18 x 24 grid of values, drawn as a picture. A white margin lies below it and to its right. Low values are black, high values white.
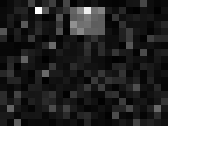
Average level on the scale: 10%. Odd patch: higher, in the top middle. Histogram: skewed, a long tail of high values. Ninth with the highest average: top middle.
